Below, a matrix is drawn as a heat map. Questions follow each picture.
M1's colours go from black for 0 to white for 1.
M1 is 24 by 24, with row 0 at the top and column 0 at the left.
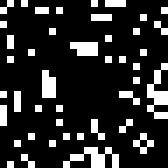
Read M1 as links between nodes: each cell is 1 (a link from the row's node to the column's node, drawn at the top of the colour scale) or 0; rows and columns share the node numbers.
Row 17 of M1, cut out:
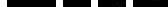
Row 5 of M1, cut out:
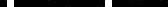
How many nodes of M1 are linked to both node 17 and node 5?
0
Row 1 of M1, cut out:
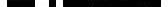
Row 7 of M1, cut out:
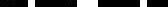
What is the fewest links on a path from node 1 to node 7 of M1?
3
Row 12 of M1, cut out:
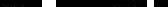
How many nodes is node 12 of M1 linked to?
3
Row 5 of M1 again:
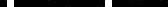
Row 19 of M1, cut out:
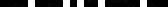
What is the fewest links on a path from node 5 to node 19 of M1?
4
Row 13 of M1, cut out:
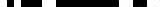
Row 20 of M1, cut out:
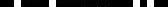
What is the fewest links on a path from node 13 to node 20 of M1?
2
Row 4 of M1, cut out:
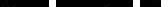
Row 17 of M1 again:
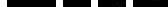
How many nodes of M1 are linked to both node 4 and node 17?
0
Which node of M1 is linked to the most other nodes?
node 13
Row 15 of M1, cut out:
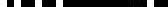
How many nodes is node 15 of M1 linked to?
5
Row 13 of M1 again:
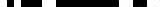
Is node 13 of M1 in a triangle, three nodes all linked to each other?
yes
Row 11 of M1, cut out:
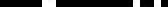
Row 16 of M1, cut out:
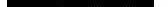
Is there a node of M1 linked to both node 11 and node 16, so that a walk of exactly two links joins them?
yes
